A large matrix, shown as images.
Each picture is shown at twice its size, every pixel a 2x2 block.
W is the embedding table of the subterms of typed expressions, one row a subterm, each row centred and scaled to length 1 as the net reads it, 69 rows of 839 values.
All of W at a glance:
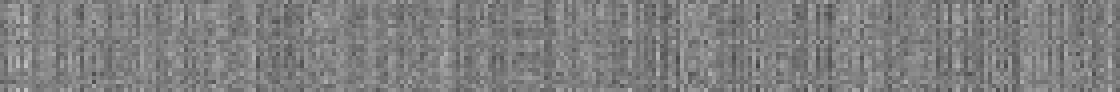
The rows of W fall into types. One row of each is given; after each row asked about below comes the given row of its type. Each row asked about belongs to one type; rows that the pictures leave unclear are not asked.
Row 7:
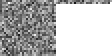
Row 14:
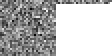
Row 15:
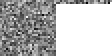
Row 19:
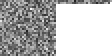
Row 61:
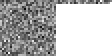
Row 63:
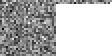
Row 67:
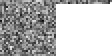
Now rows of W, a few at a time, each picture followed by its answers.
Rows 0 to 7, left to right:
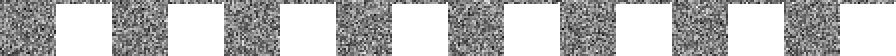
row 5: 19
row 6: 19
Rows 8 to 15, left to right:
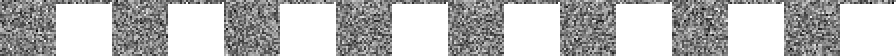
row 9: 19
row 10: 7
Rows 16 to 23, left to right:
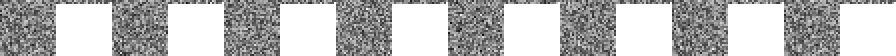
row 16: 61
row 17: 61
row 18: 14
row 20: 19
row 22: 7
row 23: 61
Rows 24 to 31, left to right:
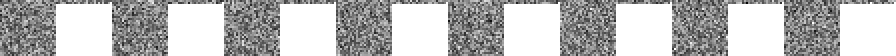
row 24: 61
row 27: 7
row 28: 67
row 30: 63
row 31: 63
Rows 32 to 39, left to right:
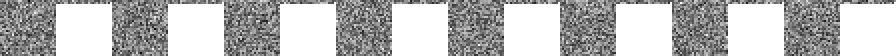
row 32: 63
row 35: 19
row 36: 14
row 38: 7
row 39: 19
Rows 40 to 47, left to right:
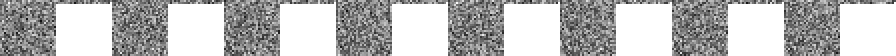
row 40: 67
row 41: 19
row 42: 15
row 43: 7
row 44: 15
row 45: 7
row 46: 61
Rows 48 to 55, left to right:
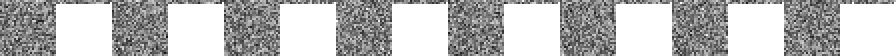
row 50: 61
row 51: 19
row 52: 63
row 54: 7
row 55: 15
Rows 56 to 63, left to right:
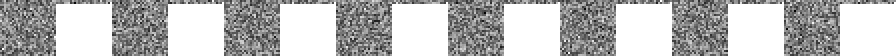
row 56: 63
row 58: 15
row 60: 61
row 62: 15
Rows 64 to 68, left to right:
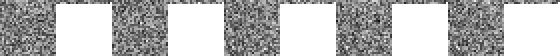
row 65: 63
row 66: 7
